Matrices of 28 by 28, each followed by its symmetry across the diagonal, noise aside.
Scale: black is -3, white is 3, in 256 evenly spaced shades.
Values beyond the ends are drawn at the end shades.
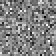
neither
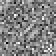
symmetric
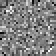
symmetric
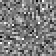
symmetric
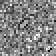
symmetric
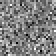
neither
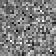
symmetric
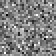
neither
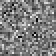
symmetric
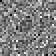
symmetric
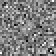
symmetric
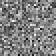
neither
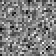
symmetric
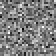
neither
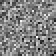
symmetric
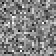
neither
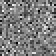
neither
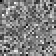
symmetric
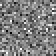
neither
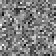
neither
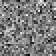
neither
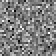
neither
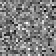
neither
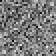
symmetric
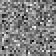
neither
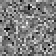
symmetric
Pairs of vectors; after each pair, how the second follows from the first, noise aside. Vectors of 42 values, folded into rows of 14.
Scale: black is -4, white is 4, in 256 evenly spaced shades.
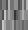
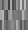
shuffled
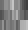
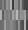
sign-scrambled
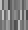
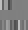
partly zeroed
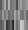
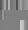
partly zeroed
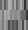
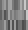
sign-scrambled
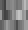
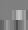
partly zeroed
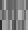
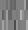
partly zeroed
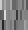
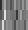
sign-scrambled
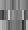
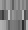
copied
